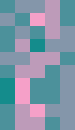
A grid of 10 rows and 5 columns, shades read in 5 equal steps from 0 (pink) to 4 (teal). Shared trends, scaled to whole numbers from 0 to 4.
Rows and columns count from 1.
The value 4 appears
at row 4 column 3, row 7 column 1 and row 8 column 1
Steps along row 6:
down same up down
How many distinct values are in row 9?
4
